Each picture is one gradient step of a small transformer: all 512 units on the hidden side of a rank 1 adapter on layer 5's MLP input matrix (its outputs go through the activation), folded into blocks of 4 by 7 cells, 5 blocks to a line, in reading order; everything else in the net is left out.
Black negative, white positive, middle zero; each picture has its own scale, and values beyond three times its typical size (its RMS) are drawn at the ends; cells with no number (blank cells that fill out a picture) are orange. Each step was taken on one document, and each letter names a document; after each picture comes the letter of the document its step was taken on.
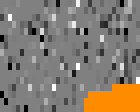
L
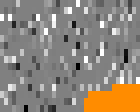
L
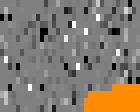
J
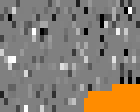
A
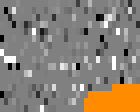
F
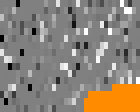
L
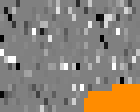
A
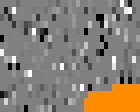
F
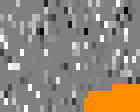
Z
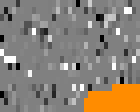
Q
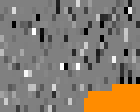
Q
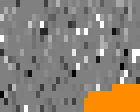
J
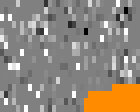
Z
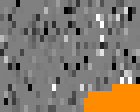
J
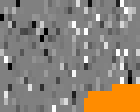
J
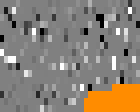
F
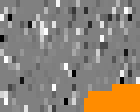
Z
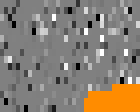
L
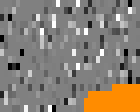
L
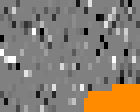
A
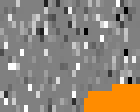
Z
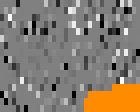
J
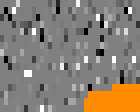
A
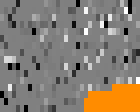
L
